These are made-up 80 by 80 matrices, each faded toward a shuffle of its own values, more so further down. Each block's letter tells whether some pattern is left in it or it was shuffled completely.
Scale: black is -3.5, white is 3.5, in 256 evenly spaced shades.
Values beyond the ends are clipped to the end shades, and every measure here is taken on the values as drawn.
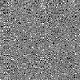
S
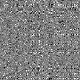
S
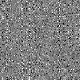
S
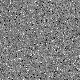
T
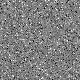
T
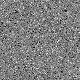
T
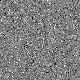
T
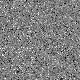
T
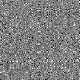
S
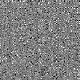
S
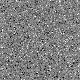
T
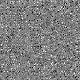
S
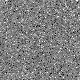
T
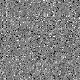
S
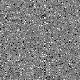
S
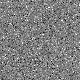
T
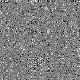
S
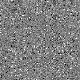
S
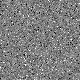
T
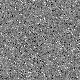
T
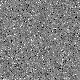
T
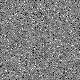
T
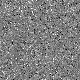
T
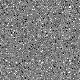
S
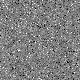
T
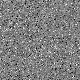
T
